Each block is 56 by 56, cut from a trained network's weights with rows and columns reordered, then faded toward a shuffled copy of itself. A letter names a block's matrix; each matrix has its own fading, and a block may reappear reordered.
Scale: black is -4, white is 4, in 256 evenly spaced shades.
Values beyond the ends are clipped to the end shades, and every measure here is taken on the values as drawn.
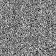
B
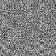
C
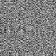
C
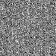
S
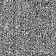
S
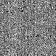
S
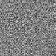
C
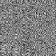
C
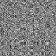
C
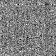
B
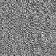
C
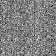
S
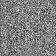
S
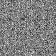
B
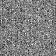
S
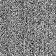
B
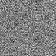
C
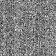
B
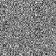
C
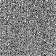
S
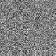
C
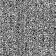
B
